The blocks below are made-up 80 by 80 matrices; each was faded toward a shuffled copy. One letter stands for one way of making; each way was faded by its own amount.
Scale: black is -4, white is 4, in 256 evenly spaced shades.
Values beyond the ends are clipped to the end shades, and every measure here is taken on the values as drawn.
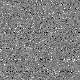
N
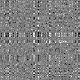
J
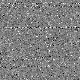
N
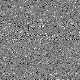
N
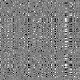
J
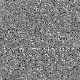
N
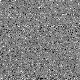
N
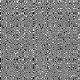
J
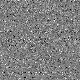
N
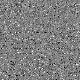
N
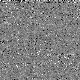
N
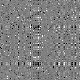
J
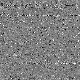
N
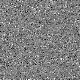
N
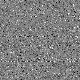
N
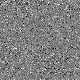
N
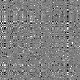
J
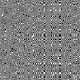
J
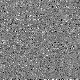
N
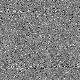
N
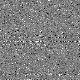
N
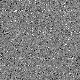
N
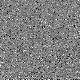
N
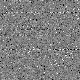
N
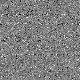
N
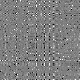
J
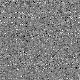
N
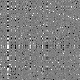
J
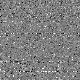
N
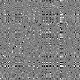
J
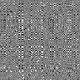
J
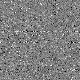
N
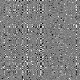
J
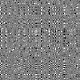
J
